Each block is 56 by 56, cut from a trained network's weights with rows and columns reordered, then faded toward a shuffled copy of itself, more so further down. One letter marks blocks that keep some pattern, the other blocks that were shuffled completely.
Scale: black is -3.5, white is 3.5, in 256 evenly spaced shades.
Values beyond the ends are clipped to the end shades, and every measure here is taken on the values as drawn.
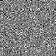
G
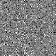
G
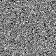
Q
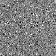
G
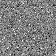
Q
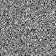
G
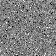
Q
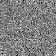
G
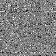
G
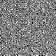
G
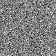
Q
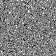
Q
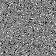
Q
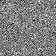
Q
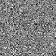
G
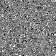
Q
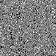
G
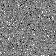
Q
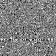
G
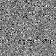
G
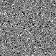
G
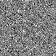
Q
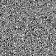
G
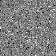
G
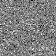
G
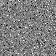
Q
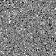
G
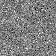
Q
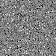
Q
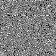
G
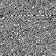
G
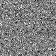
Q
